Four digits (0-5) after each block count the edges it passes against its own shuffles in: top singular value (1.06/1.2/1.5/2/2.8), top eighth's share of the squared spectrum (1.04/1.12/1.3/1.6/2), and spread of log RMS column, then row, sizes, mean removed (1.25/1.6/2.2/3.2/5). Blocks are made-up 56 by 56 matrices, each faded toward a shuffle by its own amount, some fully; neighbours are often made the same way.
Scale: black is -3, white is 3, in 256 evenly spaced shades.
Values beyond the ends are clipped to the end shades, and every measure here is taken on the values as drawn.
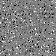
2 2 1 1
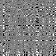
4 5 3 3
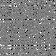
3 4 1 2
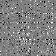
3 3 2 2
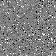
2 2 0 1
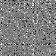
3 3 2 2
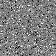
1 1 0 1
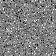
1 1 0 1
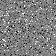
1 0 0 0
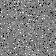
0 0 0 0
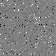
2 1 0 0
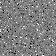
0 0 0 0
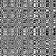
5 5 4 3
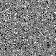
2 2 0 0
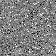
2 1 0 0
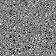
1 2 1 1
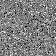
0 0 0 0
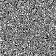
2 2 0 0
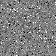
0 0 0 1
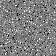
0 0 0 0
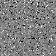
1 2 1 1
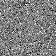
1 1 0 0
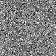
2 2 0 0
